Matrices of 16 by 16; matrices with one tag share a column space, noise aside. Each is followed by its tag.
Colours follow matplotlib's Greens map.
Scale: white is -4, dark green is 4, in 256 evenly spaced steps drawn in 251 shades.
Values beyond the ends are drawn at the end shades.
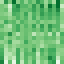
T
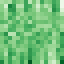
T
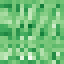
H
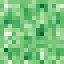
H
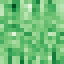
T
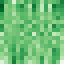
T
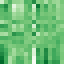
T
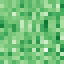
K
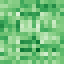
K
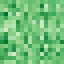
K
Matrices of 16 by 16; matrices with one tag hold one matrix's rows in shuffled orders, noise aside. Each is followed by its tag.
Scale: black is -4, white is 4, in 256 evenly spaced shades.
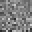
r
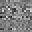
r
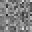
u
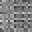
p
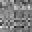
p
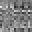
p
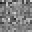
r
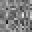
u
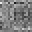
p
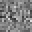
r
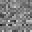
r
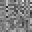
u
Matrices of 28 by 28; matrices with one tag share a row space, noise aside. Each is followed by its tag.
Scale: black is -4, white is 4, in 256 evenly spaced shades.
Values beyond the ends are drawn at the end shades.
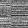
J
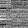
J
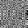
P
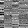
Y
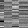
Y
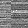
J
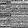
J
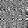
P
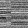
J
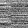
J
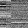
J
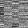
Y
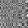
P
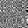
P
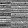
J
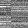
J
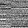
J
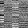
Y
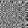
P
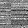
J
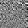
P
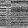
J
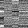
Y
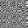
P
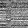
J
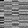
Y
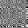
P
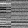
J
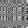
P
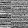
J
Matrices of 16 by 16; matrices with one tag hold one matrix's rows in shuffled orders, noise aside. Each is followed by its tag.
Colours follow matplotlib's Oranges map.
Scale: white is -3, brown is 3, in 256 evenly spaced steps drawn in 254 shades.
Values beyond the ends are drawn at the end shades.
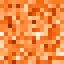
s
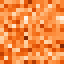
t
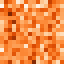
s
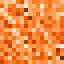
t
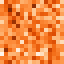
s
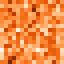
s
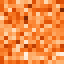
t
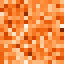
t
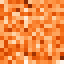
t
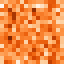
s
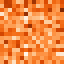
t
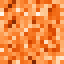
s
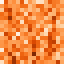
s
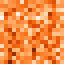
s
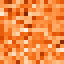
t
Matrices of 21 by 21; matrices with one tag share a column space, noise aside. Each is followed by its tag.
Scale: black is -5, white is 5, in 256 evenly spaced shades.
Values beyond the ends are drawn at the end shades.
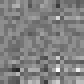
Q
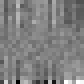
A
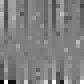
A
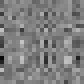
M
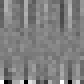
A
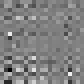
Q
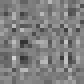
M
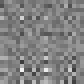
Q
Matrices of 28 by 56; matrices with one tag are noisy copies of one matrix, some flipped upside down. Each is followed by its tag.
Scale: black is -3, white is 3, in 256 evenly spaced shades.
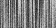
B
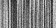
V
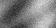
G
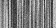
V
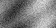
G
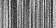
V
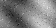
G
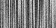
B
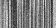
V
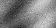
G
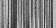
V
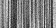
V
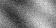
G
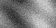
G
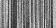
V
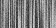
B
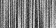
B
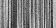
V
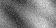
G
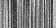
V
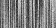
B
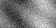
G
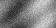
G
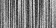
B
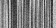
V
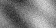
G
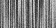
B
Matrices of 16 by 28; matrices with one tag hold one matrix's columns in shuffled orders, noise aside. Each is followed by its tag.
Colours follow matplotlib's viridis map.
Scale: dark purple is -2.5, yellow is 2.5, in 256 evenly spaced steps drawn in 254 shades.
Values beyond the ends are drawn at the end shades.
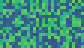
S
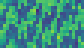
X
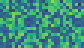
S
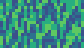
X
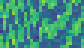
X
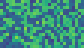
S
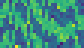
X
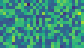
S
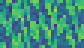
X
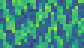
X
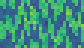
X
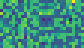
S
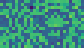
S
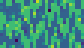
X
